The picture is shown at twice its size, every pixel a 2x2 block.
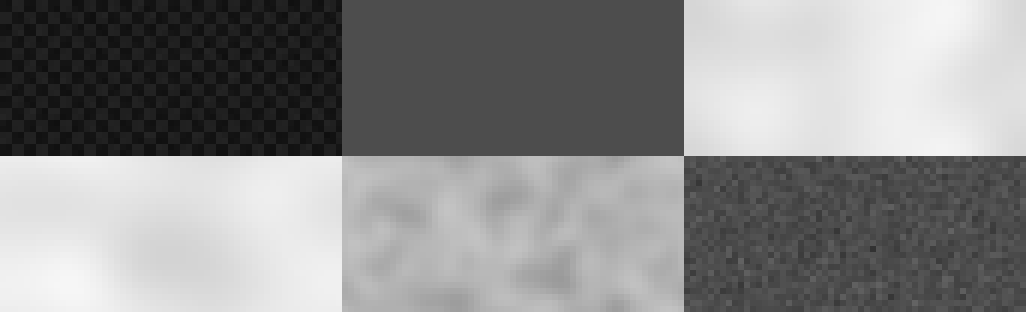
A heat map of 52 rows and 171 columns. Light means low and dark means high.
It is made of 2 by 3 panels. Panel 1,1: very high, checkered, faint in contrast. Panel 1,2: high, flat. Panel 1,3: very low, smooth, faint in contrast. Panel 2,1: very low, smooth, faint in contrast. Panel 2,2: low, blotchy, faint in contrast. Panel 2,3: high, fine-grained, faint in contrast.
